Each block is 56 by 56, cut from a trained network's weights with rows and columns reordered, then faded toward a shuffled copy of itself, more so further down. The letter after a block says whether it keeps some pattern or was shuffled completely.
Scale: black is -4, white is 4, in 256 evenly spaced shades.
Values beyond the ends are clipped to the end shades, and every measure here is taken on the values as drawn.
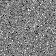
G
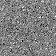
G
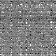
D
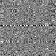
D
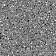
G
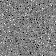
G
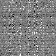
D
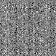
D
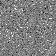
G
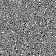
G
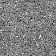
G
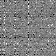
D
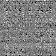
D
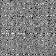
D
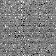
D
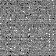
D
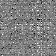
D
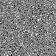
G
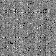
D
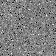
G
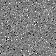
G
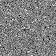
G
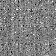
D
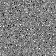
G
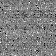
D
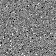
G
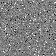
G
